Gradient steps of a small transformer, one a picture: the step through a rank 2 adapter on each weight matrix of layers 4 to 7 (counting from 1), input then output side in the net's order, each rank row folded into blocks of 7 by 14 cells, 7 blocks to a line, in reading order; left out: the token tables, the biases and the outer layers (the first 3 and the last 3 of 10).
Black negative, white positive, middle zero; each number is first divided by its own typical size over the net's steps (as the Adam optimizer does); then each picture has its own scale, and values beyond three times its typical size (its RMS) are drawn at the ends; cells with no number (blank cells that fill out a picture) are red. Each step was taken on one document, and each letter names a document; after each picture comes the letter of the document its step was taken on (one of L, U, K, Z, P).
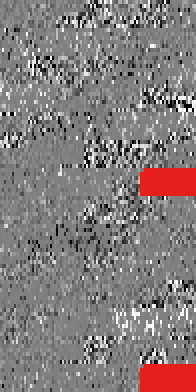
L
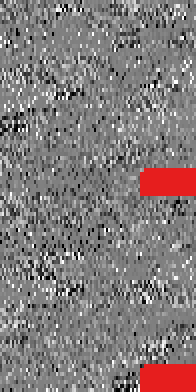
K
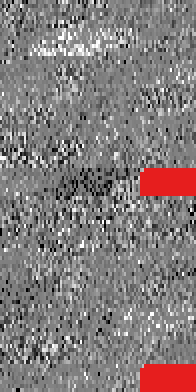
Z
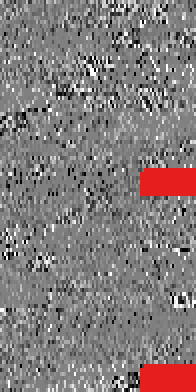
K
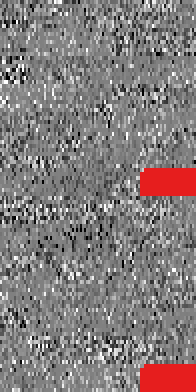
Z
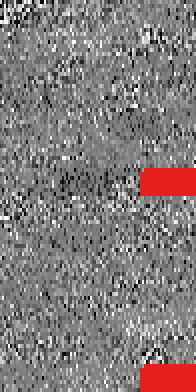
Z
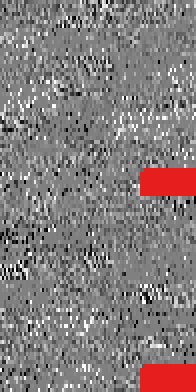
K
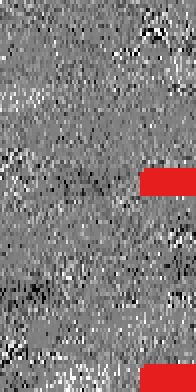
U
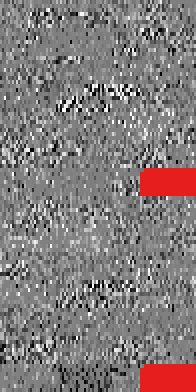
L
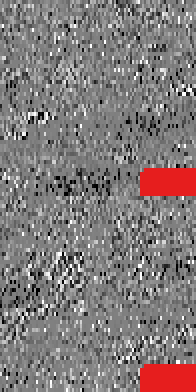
U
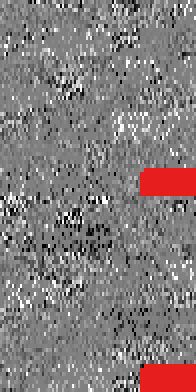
K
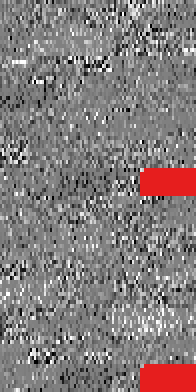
Z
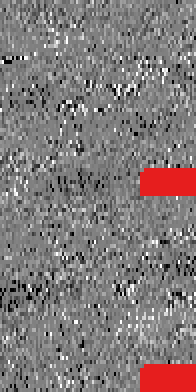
U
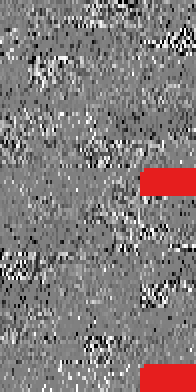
L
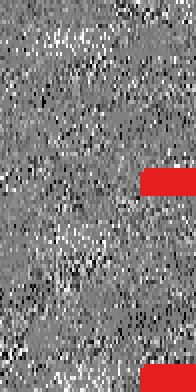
U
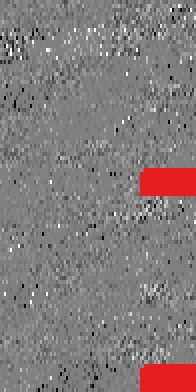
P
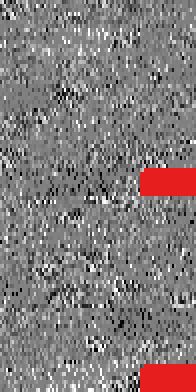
K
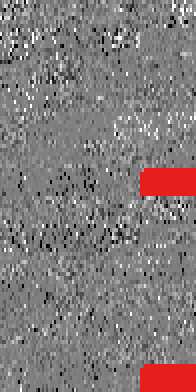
P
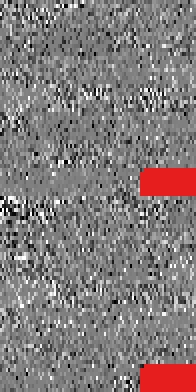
K
